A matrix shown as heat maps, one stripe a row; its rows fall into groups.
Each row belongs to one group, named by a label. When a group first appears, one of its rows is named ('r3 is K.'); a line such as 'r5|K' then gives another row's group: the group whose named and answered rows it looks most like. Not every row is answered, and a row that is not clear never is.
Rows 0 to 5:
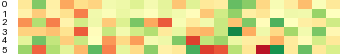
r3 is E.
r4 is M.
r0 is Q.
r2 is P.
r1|E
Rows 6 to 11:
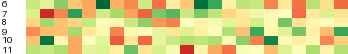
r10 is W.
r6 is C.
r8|P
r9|P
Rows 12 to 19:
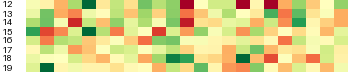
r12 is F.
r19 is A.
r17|Q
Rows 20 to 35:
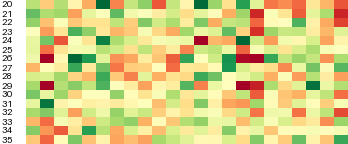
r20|C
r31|A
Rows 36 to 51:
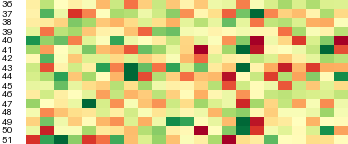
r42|M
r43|C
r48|E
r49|W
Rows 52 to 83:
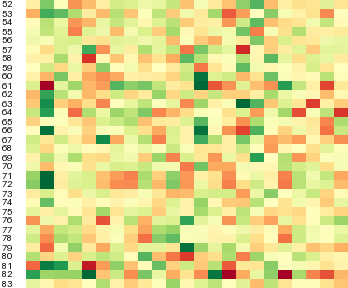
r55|W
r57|F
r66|A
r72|A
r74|A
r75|C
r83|W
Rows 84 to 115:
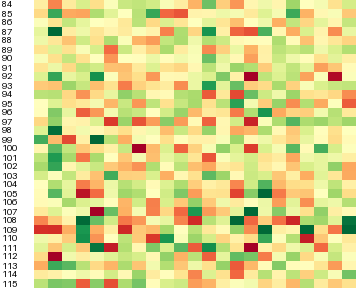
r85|P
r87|A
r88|W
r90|F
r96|Q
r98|A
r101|M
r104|Q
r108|F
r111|F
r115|M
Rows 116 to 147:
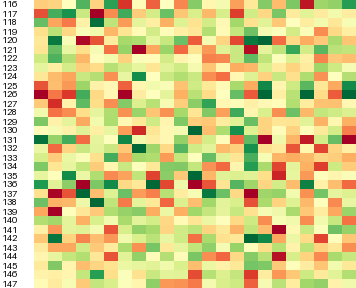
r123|Q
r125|P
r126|P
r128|E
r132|C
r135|M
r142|Q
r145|Q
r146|F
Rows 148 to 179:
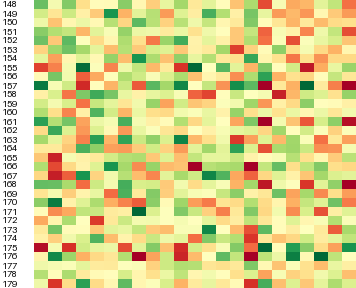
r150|C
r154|C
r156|Q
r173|A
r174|F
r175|P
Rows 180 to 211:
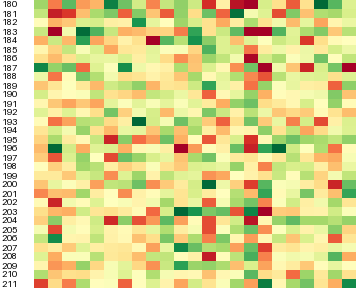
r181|E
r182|C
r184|W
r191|E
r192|C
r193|C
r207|W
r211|P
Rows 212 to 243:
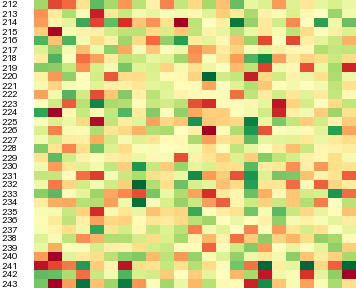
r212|E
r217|M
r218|Q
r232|C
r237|F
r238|Q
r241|P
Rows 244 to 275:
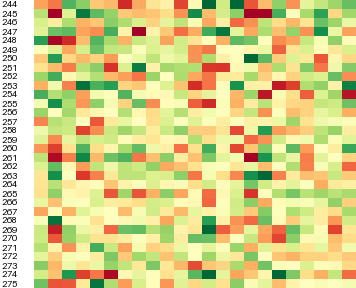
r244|F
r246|Q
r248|E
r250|Q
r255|M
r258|Q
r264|Q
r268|A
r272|C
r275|E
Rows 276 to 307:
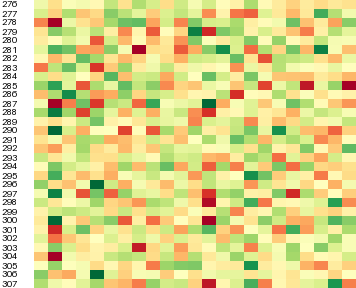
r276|C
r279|M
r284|C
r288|M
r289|F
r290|W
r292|P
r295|Q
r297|M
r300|M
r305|W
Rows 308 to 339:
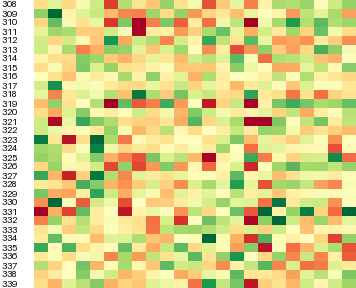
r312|C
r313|Q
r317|A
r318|C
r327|E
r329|E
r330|W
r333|W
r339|F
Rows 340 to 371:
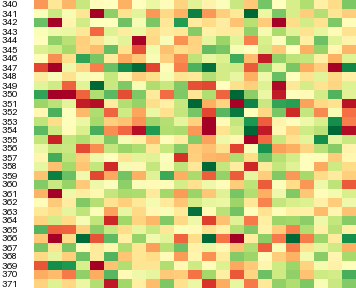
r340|P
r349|F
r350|E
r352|M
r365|E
